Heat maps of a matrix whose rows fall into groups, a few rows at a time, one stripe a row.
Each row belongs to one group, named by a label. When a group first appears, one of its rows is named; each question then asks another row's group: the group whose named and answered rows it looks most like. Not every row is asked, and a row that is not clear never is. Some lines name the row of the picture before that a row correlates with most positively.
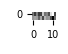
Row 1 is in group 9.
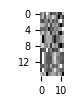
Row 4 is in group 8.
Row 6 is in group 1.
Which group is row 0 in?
9
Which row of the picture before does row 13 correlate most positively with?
0
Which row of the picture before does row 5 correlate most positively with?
1
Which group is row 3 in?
9
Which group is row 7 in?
1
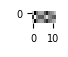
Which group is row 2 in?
1
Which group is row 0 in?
1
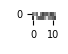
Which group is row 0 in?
9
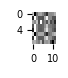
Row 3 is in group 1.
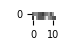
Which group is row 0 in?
8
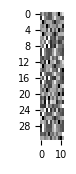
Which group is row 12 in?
8
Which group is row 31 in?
9
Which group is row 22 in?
8
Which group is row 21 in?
8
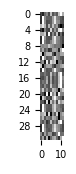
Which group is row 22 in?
8
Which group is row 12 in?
8
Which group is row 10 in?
1
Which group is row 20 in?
8
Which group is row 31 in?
8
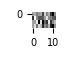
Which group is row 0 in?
9
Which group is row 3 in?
9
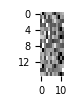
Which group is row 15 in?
9
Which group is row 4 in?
9
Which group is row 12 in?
9
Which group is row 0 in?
1
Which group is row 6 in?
9
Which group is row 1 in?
8
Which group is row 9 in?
1
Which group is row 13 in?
1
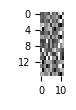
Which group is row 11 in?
8
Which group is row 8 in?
8
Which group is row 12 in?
1
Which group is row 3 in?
9
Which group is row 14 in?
1
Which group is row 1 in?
9
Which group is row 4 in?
1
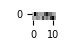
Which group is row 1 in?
9
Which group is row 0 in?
1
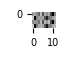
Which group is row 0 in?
9
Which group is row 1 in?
1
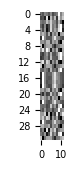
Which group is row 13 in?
1
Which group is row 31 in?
1
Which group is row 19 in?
9
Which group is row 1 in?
8
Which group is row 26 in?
9
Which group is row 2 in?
8
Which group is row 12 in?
9
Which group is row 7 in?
9
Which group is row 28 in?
9
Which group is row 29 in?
8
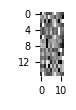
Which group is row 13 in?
8
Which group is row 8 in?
9
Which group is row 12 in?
9
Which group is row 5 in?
8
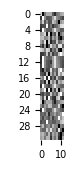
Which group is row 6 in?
9
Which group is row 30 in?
9
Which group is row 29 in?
8
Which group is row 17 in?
8
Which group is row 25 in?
8
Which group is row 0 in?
1
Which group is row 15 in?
8
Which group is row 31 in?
9
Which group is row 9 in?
9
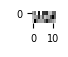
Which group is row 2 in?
1
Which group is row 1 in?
9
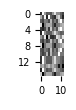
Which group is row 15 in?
1
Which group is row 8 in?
1
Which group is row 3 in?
1
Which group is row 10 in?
8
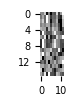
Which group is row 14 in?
1
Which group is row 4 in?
9
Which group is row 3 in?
9
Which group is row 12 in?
8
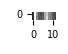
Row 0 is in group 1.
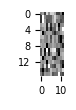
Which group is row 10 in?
8
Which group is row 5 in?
1
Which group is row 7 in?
9
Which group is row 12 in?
9
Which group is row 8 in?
9
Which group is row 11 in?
1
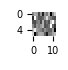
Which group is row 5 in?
1
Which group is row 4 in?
9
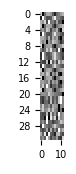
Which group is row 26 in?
8
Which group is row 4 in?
9
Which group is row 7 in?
9
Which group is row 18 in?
9
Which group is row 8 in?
1
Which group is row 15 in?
9
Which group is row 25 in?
8
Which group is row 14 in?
1
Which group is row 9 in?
8
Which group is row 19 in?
1
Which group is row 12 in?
8
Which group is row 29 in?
8
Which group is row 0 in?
1
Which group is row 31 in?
9
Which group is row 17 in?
9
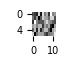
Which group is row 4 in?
8
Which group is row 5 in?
1
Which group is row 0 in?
8
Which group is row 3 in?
9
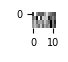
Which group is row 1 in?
8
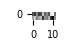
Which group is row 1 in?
9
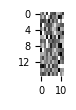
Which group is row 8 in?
9
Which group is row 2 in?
8
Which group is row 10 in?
9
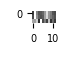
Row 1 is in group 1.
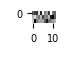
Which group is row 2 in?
1
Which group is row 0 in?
8
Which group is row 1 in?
9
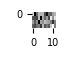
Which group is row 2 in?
9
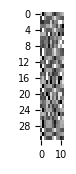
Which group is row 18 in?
1
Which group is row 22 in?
9
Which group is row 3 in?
8
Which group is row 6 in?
8
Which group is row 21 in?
8
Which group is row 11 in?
1
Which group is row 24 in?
1
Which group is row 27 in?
1
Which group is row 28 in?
1
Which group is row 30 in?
1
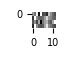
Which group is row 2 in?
8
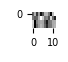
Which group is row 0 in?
8
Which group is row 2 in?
1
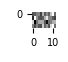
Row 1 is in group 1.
